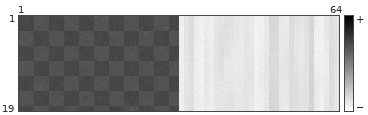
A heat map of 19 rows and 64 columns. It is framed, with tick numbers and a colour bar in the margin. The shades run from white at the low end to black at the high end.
The table splits into one row of 2 panels. Panel 1,1: high, checkered, faint in contrast. Panel 1,2: very low, streaked downward, faint in contrast.
